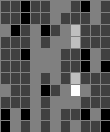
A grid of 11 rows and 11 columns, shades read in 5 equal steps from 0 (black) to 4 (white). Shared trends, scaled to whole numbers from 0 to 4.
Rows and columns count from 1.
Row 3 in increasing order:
0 0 1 1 1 1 1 2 2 2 3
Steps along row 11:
up down up down up down up down same down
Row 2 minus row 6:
0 0 -1 -1 -1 0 0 0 1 0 1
